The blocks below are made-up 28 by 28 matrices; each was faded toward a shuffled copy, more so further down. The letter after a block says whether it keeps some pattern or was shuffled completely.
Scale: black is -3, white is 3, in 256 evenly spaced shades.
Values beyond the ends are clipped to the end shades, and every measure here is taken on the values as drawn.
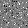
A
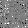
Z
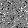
A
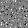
A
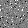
A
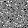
A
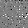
Z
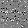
Z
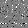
Z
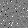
A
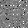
Z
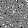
A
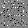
Z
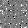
Z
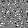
Z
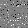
Z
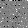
Z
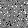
A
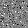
A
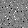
A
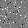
A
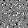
Z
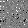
Z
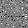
Z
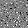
Z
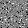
A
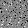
A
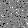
A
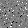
A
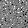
A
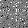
Z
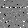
Z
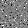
A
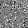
A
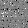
Z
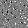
A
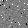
A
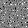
A
